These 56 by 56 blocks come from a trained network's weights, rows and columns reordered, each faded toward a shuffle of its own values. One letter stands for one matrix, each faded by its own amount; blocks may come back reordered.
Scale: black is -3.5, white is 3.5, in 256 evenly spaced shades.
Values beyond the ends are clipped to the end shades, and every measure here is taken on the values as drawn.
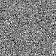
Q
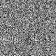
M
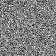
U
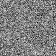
U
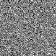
Q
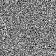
U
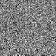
M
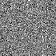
Q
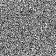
U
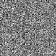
M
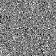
Q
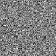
M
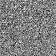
U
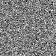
U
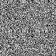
M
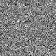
M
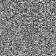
M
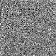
Q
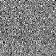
Q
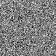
U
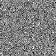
Q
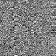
M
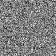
U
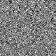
Q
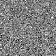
Q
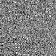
Q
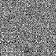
Q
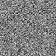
M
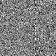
Q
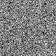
U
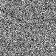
U
